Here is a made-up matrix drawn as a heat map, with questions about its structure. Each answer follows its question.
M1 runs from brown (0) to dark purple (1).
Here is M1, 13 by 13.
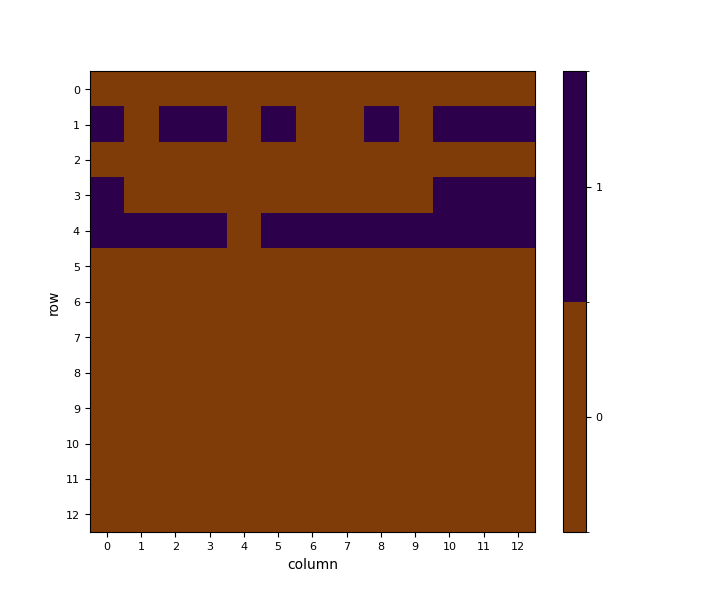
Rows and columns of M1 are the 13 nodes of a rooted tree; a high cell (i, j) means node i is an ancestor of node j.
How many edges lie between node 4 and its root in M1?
0
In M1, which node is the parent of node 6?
4
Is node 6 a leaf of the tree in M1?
yes
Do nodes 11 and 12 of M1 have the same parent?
yes
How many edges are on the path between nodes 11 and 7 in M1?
4
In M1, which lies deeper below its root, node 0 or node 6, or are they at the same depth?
node 0
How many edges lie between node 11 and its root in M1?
3
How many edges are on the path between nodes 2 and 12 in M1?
3
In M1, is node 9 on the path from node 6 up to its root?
no
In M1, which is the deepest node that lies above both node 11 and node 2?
1
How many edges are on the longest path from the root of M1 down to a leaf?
3
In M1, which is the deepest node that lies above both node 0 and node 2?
1
